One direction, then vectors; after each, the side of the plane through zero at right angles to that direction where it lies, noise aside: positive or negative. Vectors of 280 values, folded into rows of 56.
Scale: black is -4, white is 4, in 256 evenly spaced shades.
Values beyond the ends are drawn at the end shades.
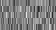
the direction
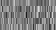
negative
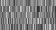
positive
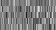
negative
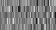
negative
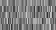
positive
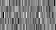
positive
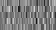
negative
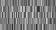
positive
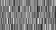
positive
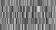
negative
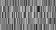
positive
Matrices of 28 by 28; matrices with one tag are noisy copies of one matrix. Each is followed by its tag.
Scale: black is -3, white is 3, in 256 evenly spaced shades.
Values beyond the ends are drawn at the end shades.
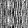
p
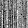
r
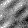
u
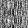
p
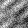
u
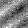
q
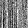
r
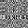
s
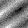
q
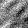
u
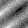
q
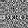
s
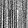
r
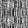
p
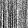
r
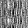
p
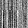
r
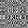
s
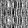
p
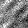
u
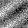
q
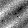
q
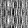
p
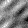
u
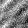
u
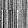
r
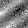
q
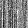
r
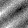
q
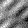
u
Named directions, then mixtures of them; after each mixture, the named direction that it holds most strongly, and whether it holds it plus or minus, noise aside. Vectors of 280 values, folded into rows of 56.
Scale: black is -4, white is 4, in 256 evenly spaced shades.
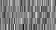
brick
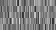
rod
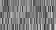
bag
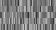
brick, minus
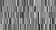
rod, plus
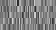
rod, plus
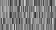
rod, minus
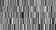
rod, plus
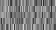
brick, minus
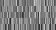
rod, plus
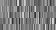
rod, minus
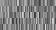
rod, minus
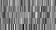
brick, plus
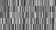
rod, plus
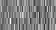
rod, minus
